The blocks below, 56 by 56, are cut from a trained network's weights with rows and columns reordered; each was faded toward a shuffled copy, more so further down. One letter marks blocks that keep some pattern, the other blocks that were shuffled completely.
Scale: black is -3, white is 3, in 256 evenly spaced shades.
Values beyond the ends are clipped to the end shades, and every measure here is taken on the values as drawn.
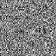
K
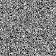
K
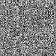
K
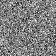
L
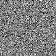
K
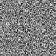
K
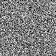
L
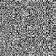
K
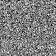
L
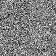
L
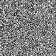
K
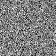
K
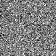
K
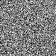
L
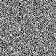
K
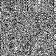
K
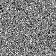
K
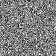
L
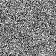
L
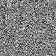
K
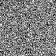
K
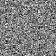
K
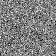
L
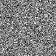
K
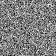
L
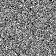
L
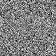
K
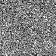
K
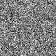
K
